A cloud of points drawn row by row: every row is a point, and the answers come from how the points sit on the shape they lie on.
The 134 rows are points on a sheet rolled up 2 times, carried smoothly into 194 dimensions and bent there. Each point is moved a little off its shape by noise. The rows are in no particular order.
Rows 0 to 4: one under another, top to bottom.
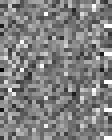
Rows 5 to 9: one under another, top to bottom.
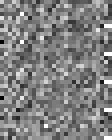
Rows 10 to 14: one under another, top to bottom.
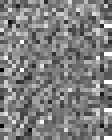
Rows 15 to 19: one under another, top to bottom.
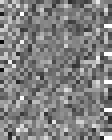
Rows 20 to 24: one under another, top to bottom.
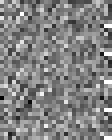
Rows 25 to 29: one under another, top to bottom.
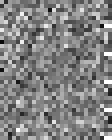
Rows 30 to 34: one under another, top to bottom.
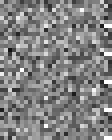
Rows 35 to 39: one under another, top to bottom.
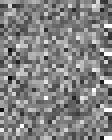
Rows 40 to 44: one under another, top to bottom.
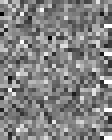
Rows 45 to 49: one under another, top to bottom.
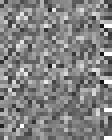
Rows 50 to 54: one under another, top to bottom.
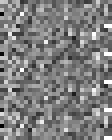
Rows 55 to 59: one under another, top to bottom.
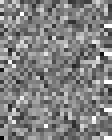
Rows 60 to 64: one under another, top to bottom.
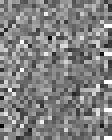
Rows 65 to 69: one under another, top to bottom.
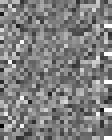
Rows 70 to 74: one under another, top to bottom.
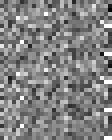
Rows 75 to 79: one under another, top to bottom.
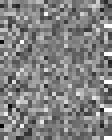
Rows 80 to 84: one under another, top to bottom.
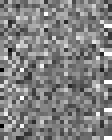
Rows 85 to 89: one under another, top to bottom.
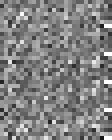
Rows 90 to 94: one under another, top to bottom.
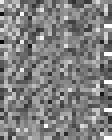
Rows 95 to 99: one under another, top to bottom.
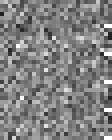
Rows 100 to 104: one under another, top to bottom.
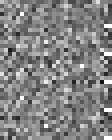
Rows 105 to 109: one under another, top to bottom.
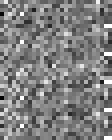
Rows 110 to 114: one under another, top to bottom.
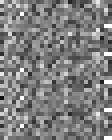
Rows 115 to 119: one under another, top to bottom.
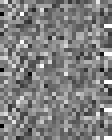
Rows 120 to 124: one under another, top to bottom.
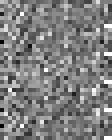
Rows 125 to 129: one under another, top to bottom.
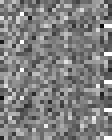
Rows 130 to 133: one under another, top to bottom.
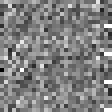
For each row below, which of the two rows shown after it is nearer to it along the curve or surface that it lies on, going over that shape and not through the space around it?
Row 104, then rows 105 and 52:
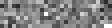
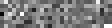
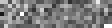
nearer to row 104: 105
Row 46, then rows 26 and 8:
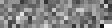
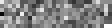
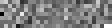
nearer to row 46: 26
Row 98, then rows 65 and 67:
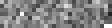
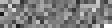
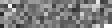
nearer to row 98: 65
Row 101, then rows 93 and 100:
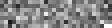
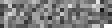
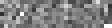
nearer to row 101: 93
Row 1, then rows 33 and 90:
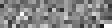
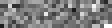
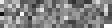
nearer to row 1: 90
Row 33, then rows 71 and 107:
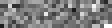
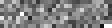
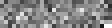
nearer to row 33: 107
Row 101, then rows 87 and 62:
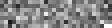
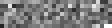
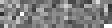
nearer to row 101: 87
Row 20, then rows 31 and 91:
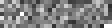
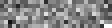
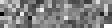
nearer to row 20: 91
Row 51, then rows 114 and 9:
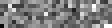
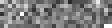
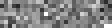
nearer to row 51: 9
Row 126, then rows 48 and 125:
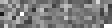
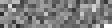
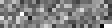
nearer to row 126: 48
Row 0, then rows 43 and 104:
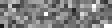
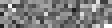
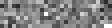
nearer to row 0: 104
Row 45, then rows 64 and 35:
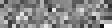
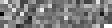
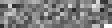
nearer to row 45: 35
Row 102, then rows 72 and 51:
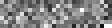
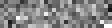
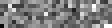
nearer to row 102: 72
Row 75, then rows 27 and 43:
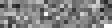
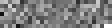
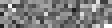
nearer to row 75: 43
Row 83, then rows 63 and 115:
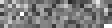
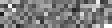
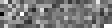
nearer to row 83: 115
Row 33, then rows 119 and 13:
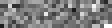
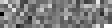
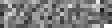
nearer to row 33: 13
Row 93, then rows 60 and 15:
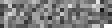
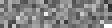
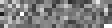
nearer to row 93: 15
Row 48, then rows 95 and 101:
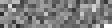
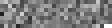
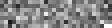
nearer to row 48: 95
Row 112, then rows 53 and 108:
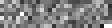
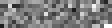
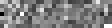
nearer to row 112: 108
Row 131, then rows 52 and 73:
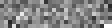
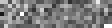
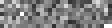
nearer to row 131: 73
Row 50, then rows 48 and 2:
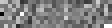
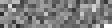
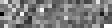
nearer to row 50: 48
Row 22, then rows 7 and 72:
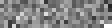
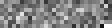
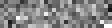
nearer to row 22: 7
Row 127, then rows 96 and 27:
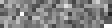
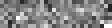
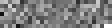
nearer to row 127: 27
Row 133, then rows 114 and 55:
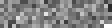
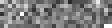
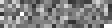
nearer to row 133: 55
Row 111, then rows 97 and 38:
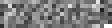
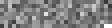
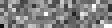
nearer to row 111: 38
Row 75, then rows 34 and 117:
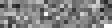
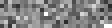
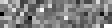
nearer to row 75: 34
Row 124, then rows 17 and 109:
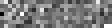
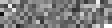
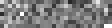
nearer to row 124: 109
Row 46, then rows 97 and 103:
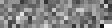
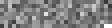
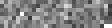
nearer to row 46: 97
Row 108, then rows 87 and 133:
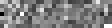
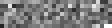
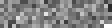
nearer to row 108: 87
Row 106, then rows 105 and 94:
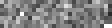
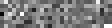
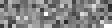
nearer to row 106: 105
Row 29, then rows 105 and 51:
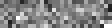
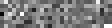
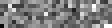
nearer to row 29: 51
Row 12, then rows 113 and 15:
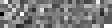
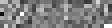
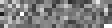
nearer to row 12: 15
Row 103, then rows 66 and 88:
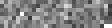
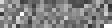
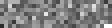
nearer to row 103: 66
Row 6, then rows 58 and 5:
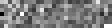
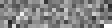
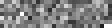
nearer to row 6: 5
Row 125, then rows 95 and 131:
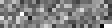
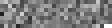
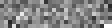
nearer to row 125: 131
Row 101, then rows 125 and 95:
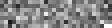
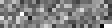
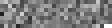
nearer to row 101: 125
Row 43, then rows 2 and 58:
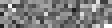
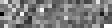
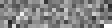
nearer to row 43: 2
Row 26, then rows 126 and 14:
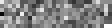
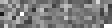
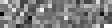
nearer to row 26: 14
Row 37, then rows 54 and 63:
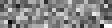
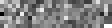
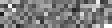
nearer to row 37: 63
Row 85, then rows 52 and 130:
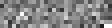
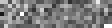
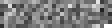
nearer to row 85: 52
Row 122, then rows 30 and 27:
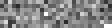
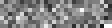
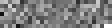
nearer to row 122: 30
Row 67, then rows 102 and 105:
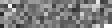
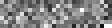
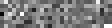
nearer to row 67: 105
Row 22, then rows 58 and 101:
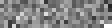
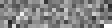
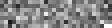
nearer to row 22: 58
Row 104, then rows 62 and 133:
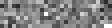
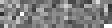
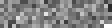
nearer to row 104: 133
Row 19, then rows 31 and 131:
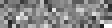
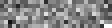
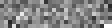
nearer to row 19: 31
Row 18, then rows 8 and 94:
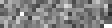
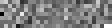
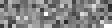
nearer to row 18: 8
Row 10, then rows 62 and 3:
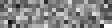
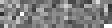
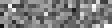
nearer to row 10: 3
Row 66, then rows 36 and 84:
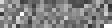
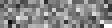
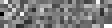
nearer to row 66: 84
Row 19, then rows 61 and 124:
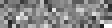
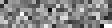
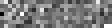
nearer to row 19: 61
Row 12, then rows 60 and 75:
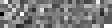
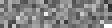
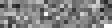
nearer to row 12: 75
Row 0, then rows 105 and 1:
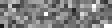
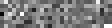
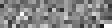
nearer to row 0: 105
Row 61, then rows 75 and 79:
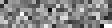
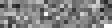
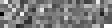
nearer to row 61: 75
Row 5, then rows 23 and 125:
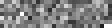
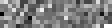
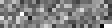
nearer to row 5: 125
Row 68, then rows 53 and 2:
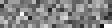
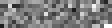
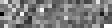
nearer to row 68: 2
